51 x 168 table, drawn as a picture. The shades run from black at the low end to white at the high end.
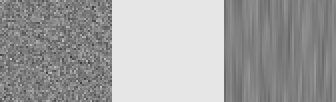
It is made of 1 by 3 panels. Panel 1,1: middling, fine-grained. Panel 1,2: very high, flat. Panel 1,3: middling, streaked downward, faint in contrast.
